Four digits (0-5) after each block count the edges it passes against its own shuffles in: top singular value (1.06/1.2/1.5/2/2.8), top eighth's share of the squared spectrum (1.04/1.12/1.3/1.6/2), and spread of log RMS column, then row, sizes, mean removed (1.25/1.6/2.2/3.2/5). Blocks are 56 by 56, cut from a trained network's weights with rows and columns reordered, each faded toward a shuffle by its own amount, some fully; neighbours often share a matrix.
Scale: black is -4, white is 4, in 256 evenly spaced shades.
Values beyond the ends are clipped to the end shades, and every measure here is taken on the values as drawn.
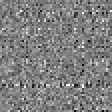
4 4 2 2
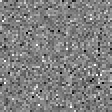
3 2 0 1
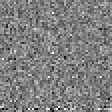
3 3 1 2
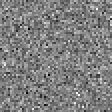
1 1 0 0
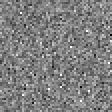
0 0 0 0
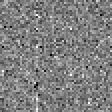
3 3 1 1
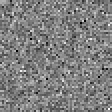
0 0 0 0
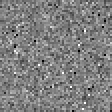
0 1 0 0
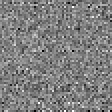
4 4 1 2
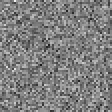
3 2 0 0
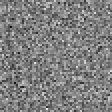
0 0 0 0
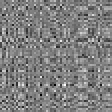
5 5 3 4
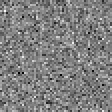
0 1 0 0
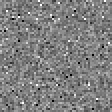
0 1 0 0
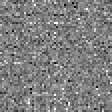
3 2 1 1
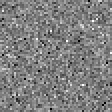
0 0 0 0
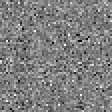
3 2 0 1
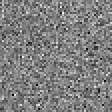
1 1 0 0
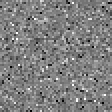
2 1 0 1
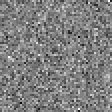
1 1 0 0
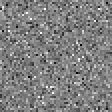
0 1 0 0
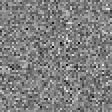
2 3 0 1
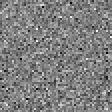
2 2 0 0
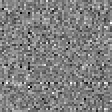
4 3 1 2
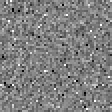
2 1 0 0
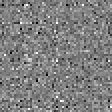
3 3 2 2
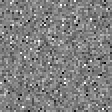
0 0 0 0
